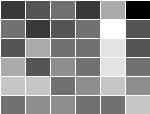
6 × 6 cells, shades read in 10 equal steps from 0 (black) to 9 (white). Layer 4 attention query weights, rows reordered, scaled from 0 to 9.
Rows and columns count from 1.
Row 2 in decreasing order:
9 4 4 3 3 2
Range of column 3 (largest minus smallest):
2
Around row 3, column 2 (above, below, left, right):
2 3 3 4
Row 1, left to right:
2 3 4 2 6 0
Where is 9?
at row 2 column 5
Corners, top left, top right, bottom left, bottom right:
2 0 4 7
